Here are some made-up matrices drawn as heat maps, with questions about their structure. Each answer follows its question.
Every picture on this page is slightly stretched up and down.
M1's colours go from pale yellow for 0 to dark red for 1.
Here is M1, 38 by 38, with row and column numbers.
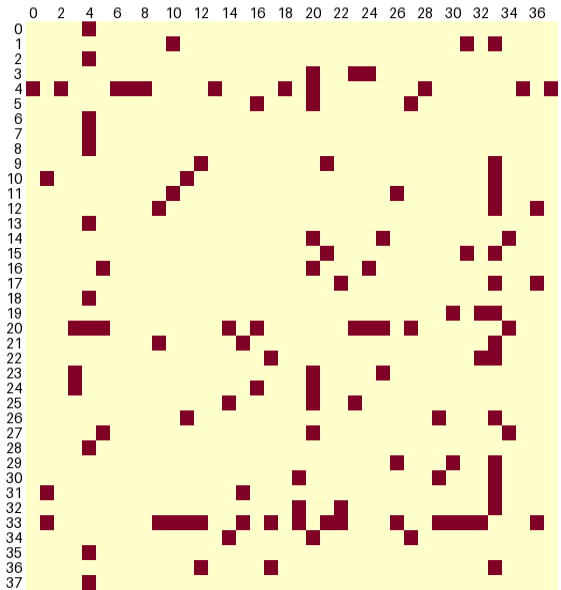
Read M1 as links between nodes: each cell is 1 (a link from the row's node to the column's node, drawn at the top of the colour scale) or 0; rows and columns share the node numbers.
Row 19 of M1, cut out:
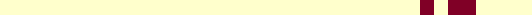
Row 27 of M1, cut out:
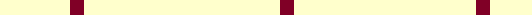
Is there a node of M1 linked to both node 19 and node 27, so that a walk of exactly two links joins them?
no
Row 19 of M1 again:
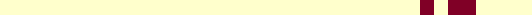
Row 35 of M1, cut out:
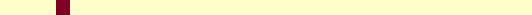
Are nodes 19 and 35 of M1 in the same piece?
no
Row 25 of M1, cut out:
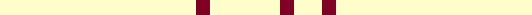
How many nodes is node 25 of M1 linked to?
3
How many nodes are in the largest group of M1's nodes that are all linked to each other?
3
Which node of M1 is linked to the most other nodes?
node 33
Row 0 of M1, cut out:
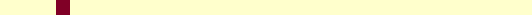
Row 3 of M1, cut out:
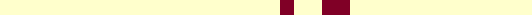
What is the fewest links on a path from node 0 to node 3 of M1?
3
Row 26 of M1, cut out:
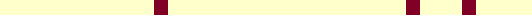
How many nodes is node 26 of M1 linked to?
3
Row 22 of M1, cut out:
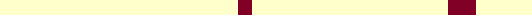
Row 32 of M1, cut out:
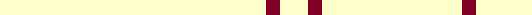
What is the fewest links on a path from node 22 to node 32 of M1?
1
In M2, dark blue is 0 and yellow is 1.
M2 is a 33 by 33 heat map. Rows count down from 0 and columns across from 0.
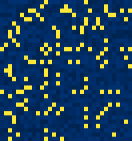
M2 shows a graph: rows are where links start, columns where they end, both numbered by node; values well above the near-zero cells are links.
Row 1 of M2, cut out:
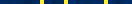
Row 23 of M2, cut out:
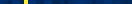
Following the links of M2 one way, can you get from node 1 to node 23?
yes
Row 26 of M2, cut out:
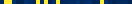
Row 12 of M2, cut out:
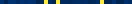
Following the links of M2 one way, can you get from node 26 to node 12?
yes
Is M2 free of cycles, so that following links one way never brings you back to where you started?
no
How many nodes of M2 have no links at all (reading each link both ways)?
0
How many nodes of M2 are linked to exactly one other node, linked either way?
1
